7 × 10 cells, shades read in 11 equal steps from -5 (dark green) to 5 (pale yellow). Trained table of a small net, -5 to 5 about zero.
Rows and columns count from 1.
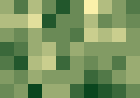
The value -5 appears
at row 7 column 3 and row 7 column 7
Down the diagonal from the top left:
1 2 1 2 -3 0 -5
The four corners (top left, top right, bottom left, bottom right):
1 -2 -1 -1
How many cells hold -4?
4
